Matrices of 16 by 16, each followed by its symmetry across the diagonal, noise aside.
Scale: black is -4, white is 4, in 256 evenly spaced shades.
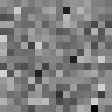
neither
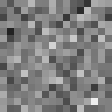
neither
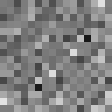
symmetric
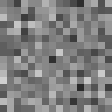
antisymmetric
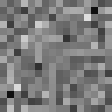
symmetric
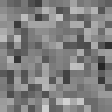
antisymmetric
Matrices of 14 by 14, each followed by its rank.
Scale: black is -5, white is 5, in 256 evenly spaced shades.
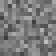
full rank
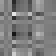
one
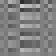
one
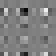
one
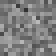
full rank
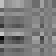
one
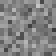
full rank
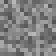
full rank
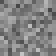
full rank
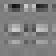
one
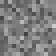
full rank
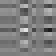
one
